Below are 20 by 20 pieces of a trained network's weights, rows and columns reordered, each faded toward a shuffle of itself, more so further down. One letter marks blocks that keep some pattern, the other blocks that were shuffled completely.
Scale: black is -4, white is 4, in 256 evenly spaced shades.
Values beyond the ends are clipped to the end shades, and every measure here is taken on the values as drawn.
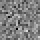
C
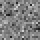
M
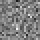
C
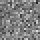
M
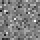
M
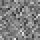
M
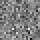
M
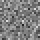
M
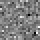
M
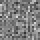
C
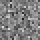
M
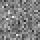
M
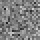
M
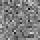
C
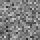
C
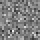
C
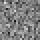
M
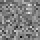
C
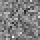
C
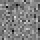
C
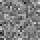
C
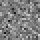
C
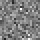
M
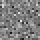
M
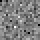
M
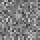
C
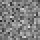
C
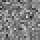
M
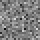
M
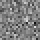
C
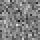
M
